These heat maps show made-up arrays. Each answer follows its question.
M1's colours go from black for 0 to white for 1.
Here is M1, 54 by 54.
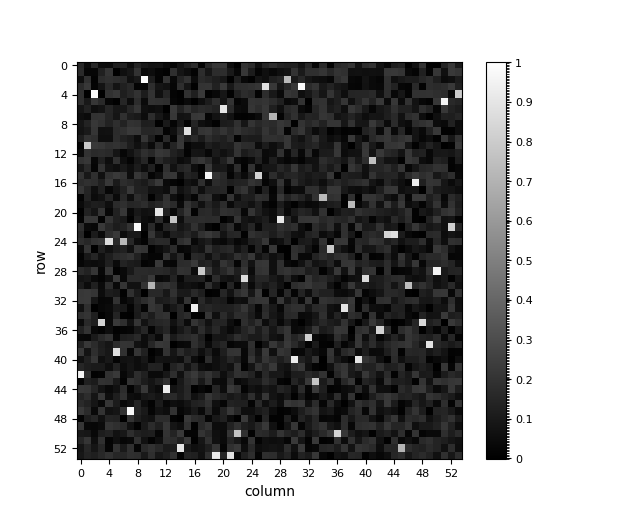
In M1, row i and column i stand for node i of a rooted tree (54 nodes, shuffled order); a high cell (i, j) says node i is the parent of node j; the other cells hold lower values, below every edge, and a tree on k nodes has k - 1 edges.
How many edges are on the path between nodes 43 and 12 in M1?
3
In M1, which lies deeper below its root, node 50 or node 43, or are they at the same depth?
the same depth
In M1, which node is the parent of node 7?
47
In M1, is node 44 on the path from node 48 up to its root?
no
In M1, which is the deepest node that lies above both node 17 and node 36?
28
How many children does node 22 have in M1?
2
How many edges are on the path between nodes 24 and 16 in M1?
7
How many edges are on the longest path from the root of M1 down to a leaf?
10
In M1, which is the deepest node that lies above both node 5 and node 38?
4
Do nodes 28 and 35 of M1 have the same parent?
no
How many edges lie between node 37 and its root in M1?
7
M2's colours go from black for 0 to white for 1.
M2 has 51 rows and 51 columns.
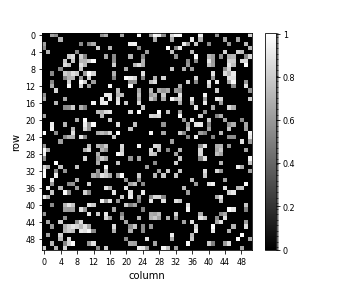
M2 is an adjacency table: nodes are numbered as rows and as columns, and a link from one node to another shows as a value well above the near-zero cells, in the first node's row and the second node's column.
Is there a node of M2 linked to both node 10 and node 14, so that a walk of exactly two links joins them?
yes
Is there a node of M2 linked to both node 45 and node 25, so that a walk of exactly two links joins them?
no
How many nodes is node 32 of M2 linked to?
12
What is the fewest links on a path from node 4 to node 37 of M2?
3
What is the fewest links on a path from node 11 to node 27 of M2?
1
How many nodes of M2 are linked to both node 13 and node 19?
4
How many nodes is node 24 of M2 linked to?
12
